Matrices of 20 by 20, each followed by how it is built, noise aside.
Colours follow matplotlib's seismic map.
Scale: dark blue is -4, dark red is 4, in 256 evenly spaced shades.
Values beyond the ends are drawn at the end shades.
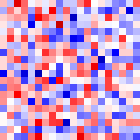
noise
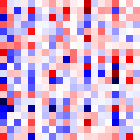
uneven columns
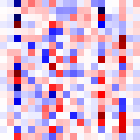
uneven columns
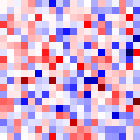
noise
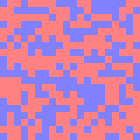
noise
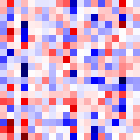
uneven columns
